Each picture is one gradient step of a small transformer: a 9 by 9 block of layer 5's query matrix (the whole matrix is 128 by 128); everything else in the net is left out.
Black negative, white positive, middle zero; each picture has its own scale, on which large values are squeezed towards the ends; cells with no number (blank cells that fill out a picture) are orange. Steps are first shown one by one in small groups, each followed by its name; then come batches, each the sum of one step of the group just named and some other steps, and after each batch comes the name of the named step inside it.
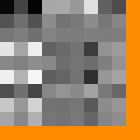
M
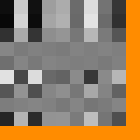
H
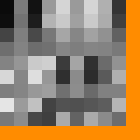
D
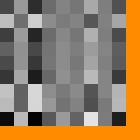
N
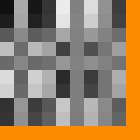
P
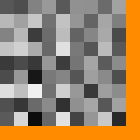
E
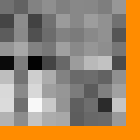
E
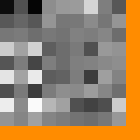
M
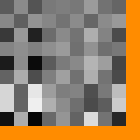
N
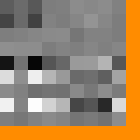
D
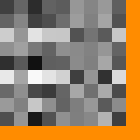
E
